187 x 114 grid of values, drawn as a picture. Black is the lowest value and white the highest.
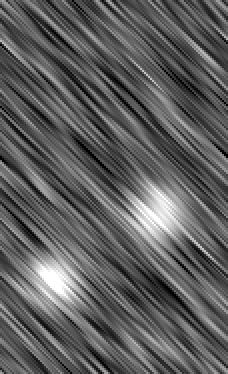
Ninth with the highest average: bottom left. Mirror symmetry: none. Bumps: two. Odd rows or columns: none. Grain: diagonal, down to the right.
